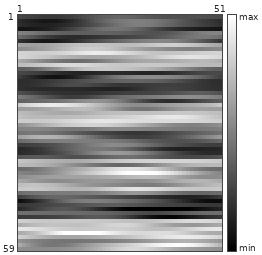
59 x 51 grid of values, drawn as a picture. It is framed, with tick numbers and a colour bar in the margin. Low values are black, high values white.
Ninth with the lowest average: top left. Stripes: horizontal, repeating 4 times. Grain: streaks across.
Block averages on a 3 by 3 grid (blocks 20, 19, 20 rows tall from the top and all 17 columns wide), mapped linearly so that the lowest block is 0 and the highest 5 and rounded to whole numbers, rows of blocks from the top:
022 / 443 / 454
